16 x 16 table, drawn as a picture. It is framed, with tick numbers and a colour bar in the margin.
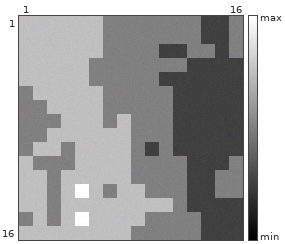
Calmest part: top left. Ninth with the lowest average: middle right. Slope: up to the left.
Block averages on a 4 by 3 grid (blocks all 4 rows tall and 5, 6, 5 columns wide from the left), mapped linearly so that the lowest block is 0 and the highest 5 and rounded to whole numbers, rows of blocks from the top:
5 3 1
4 3 0
4 4 1
5 4 1
